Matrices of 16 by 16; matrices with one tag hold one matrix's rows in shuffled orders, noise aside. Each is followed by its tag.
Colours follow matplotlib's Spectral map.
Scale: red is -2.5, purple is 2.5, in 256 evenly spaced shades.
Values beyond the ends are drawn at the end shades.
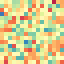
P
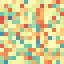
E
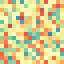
E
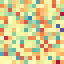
E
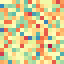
E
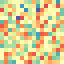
E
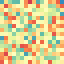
P
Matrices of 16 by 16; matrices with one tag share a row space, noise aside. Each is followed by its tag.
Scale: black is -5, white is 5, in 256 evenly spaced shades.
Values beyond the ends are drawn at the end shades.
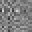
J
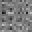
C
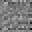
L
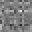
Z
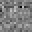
Z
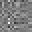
J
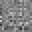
Z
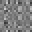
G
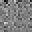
G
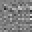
L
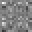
C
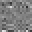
C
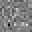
J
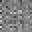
Z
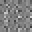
G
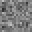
C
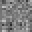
C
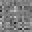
Z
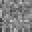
Z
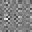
G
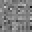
L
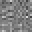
C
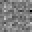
L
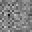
J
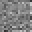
L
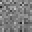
Z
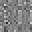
G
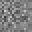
J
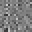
G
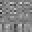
Z
